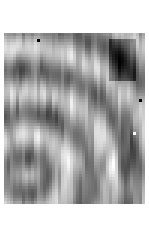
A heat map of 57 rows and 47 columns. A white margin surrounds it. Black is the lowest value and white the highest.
The halves do not mirror each other. The ninth with the lowest average is the top right. Three lone cells stand out: one far higher and two far lower than their neighbours. In the top right lies a patch that is lower than the rest. Rings spread out from the bottom left.
